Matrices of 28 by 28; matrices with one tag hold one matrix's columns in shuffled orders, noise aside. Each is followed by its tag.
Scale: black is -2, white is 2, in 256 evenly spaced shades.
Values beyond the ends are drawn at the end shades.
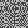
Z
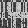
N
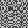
Z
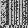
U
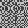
Z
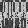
N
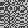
Z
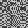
Z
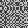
Z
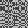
Z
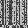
U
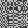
Z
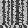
U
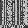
U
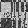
N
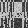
N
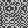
Z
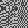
Z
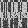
N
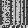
U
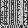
U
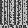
U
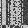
U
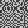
Z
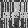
N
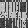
N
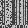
U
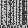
U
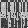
N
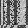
U
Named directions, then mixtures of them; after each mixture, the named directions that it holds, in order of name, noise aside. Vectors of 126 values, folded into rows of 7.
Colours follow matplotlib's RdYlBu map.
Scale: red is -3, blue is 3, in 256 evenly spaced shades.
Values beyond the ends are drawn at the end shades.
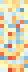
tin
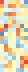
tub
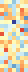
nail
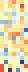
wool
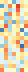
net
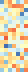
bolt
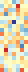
nail, net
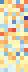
bolt, nail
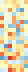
tin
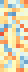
tub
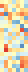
nail, tub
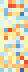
bolt, tub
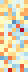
nail, tin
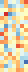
tub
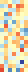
net, wool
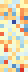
nail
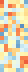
tub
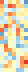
tub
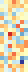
tin, wool
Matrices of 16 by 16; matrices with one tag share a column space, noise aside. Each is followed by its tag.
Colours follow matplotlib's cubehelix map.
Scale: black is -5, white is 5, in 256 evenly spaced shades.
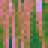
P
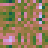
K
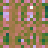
K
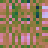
K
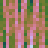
P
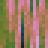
P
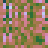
K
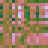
K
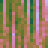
P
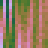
P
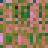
K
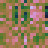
K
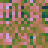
K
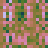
K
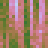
P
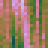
P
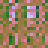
K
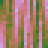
P
